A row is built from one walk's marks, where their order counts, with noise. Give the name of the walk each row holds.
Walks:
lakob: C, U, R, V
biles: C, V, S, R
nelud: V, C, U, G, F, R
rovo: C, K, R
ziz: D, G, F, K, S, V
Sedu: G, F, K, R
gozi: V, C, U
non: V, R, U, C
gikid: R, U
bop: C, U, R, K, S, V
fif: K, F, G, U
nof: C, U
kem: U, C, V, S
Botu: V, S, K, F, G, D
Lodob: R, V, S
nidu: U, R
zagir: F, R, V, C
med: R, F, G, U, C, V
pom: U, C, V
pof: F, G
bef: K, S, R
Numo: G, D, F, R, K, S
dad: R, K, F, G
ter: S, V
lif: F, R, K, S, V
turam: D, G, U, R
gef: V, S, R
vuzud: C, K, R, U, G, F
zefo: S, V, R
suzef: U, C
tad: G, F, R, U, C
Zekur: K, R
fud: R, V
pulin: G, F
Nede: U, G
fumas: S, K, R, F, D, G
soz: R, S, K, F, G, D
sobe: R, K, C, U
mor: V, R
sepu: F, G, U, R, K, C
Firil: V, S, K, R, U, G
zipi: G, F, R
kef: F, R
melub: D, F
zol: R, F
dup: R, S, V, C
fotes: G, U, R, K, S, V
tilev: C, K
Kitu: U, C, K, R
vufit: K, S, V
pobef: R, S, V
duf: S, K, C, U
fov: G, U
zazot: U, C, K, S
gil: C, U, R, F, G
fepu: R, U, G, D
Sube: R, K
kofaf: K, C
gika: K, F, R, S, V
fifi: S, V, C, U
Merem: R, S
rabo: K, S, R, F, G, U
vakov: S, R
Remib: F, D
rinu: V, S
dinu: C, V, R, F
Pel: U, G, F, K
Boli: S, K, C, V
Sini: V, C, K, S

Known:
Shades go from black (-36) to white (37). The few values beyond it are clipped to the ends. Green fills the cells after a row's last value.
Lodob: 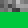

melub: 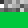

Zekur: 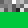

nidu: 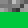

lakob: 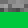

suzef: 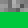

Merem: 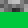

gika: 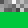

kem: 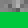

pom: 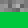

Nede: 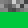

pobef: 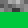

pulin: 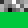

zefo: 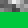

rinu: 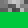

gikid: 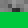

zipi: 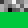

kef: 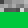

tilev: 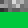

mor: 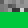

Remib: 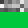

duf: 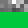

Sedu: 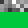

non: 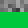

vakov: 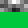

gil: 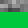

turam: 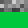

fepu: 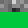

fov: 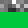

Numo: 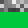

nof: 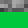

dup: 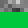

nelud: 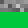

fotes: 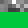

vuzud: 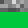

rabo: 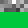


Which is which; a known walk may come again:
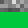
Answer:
vuzud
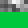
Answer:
ter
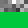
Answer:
bef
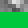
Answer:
fifi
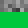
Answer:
non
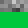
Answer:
sobe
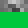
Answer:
gef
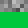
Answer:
Kitu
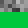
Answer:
fud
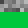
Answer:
zagir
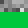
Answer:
lif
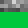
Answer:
rovo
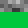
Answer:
pobef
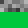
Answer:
zol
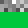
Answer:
kofaf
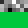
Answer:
pulin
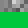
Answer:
zazot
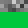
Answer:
Nede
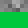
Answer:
kem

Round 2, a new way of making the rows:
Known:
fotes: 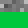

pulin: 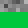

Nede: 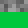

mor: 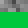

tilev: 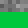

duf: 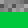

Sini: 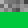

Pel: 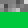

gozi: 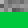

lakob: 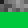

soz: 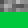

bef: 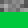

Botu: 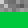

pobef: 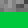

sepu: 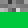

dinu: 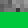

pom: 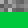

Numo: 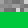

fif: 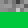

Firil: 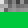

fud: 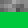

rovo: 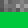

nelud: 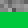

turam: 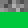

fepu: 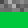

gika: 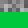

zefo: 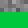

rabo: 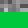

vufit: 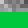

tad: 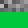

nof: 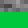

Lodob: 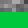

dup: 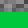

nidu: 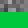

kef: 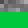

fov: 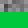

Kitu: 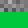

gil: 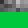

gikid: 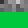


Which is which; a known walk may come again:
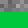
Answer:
tilev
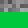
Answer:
rabo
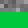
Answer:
kef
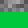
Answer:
Merem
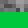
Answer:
bop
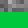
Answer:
suzef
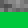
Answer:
nof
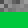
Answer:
zipi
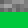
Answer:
Sube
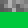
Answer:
sobe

